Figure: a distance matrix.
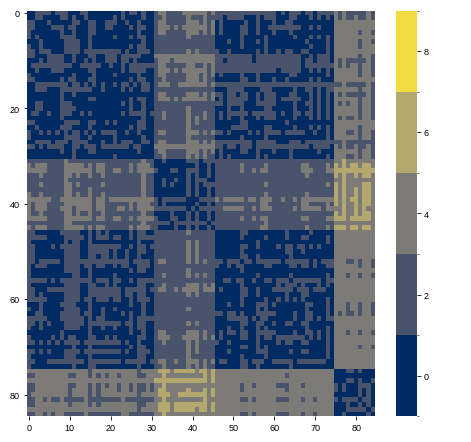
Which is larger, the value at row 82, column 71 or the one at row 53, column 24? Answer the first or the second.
the first
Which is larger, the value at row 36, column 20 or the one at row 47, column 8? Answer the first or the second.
the first
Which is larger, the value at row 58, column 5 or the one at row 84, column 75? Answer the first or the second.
the first
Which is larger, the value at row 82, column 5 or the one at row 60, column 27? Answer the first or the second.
the first
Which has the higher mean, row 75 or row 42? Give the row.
75
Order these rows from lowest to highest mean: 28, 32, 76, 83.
28, 32, 76, 83
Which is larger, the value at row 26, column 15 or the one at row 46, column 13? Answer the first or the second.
the first
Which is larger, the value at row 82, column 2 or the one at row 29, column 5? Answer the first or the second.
the first
